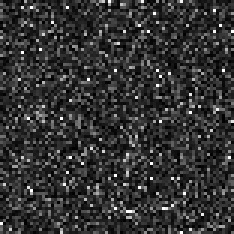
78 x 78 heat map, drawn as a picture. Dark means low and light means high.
Seam: none. Average level on the scale: 20%. Grain: fine. Odd rows or columns: none. Stripes: none. Mirror symmetry: none. Slope: none. Histogram: skewed, a long tail of high values.
